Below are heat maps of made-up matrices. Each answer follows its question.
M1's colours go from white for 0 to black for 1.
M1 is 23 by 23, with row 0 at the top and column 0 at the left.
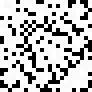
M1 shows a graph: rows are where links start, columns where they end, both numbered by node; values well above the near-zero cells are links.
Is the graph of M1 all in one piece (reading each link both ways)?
yes
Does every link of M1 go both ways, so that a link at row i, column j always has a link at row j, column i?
yes
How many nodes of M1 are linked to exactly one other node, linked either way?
0
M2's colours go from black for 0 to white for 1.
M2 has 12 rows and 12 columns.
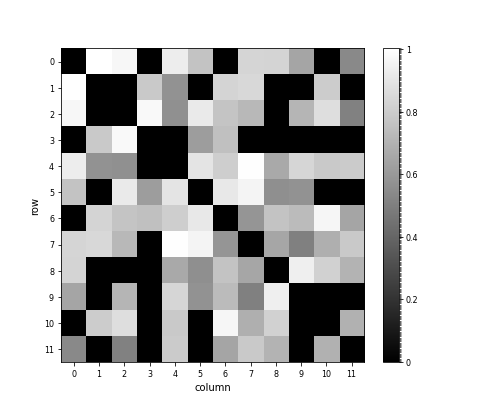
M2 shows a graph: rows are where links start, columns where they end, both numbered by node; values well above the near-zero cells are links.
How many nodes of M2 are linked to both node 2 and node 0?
5
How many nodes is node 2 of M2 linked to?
9
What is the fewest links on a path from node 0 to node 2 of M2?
1
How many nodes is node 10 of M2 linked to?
7
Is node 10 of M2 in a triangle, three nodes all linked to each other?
yes
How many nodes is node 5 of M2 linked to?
8
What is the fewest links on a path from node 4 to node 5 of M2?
1
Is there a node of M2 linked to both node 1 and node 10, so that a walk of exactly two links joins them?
yes
